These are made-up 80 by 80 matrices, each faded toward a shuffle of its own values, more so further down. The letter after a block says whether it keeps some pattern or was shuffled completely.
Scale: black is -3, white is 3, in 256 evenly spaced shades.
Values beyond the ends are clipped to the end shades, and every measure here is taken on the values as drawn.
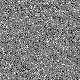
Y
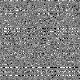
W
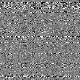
W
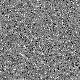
Y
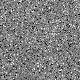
Y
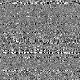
W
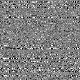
W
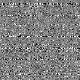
W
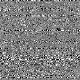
W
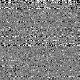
W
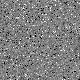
Y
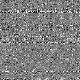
W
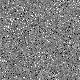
Y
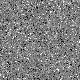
Y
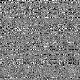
W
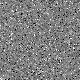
Y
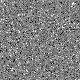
Y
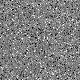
Y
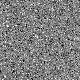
Y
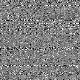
W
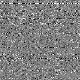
W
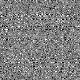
W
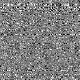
W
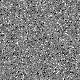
Y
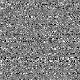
W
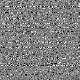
W
